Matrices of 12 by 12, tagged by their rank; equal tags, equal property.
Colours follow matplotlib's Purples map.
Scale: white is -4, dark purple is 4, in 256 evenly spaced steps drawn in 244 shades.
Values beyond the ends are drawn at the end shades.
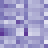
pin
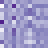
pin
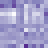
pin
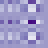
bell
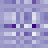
bell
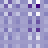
bell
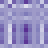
bell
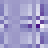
bell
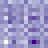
pin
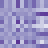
pin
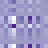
bell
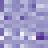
pin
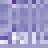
pin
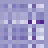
bell
